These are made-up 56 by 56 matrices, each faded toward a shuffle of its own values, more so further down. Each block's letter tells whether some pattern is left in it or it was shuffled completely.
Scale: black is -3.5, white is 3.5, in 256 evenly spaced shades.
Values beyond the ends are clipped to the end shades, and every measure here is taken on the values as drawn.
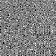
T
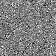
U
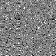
T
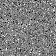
U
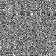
T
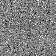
U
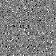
T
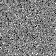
U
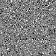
T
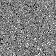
U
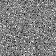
U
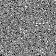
U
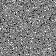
U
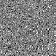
T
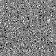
T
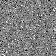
U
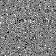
T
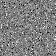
U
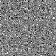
T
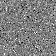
U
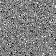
U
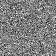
U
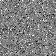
U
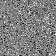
U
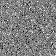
U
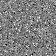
U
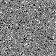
U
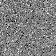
U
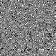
T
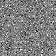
T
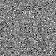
T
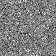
U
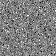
U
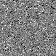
U
